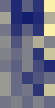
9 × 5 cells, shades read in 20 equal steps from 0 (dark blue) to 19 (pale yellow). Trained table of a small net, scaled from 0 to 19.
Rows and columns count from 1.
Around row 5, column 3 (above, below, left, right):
9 9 7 2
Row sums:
35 27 37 46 42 28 33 43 40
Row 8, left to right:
11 7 8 2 15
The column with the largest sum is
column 5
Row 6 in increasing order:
1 4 6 8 9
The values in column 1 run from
7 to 12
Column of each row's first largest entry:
5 5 5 4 5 3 1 5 2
